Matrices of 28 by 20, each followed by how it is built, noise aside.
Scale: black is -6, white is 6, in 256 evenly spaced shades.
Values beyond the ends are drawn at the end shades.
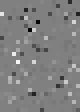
sparse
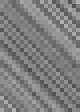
Toeplitz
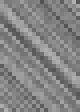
Toeplitz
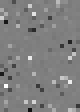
sparse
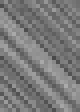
Toeplitz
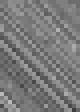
Toeplitz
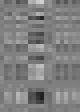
low rank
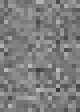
low rank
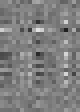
low rank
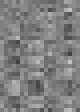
low rank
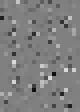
sparse
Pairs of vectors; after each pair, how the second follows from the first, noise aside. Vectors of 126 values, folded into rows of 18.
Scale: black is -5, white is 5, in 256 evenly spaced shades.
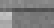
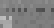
partly zeroed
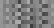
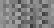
copied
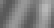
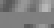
partly zeroed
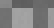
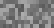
shuffled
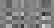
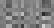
copied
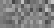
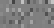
partly zeroed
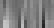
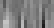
copied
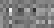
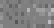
partly zeroed
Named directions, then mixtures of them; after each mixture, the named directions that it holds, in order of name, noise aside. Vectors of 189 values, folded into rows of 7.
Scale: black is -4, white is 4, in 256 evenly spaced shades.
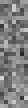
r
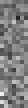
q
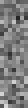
q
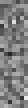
q, r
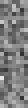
r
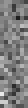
q, r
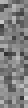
q, r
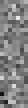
q, r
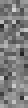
r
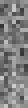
r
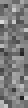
q, r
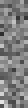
q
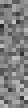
q, r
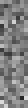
q, r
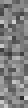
q, r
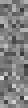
r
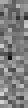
q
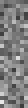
q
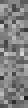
r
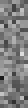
r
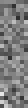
q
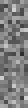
r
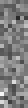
q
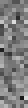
q, r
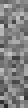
q, r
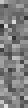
q, r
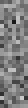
q, r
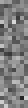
q, r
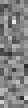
q, r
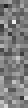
q, r
